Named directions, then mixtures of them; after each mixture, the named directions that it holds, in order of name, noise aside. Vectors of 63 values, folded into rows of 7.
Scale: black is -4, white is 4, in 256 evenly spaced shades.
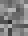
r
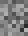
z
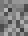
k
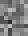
r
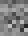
r, z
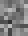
r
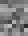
r, z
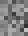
z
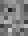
k, r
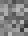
z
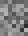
z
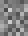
k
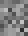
k, z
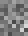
z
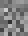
k, r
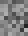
z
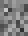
k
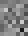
k, z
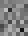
k, z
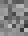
z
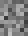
r, z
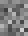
k, z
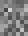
k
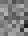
z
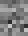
r, z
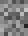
k, z
